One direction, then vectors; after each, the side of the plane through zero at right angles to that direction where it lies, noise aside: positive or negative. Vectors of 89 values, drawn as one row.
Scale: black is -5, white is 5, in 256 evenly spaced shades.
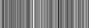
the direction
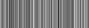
positive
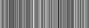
positive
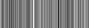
positive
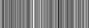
positive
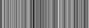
negative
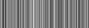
positive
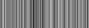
negative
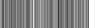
positive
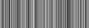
positive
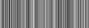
positive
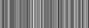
positive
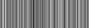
negative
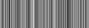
positive
